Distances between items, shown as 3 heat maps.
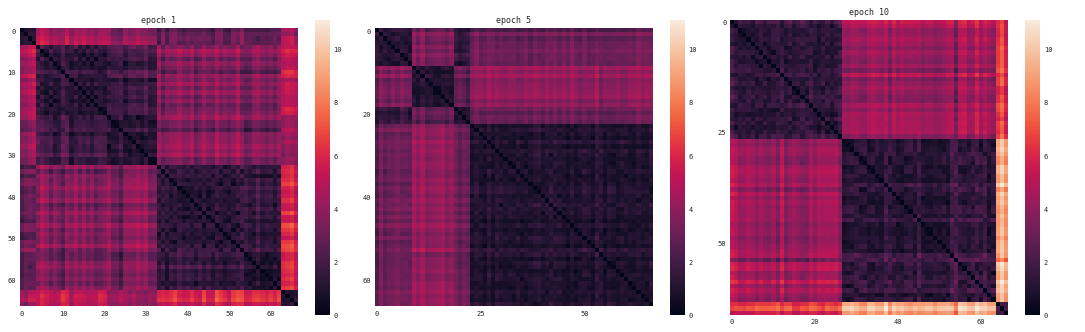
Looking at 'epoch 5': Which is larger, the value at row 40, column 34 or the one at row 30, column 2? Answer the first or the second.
the second
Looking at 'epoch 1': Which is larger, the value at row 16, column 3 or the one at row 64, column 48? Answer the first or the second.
the second
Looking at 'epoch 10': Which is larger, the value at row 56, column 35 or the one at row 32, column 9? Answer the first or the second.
the second
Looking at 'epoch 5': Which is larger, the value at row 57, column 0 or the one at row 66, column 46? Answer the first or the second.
the first
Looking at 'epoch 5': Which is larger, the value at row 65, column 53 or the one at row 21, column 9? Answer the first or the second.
the second
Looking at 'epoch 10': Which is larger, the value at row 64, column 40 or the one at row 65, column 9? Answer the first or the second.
the first
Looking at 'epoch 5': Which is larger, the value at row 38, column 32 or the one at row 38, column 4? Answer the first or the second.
the second
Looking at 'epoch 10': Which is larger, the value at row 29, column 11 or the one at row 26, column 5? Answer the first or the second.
the first
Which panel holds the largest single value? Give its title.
epoch 10
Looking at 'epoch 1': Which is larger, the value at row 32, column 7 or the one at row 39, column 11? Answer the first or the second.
the second
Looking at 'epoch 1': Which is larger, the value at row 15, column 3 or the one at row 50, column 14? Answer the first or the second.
the first
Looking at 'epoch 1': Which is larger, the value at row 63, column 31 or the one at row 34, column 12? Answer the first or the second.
the first
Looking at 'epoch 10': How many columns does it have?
67
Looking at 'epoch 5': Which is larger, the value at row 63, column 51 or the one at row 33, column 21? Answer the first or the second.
the second
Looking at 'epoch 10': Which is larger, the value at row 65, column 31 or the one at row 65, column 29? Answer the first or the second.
the second
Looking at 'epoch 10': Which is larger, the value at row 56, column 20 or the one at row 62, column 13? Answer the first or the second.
the first
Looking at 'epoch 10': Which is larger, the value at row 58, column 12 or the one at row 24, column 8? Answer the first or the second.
the first
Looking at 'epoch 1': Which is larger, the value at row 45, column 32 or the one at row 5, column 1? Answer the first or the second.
the second
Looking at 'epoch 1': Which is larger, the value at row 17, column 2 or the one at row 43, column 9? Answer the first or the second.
the first
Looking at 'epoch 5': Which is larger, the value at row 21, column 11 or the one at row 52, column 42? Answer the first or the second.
the first
